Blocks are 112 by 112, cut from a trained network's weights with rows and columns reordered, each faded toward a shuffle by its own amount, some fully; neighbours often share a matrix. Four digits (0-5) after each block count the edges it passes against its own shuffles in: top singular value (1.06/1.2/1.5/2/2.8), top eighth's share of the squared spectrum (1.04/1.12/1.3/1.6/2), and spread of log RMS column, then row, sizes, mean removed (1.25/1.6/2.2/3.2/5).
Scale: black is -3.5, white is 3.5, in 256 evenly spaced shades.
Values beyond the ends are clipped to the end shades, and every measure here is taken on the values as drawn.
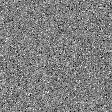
0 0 0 0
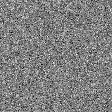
0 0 0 0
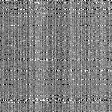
5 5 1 4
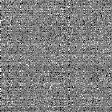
3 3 3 1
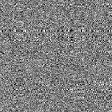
4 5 2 3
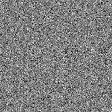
3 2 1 1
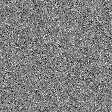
0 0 0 0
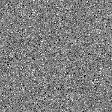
2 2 1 1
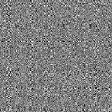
4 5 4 3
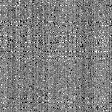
4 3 0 3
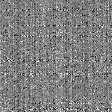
4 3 0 3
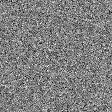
0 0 0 0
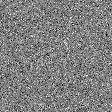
0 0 0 0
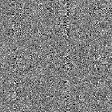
3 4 3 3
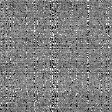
4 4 4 0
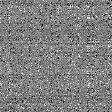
3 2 2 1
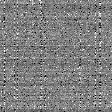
4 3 3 0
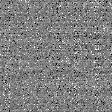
3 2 2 0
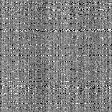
4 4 0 4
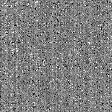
3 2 0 2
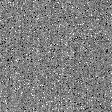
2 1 0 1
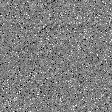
1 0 0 0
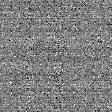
3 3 3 0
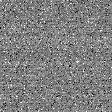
2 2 2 0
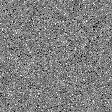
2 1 0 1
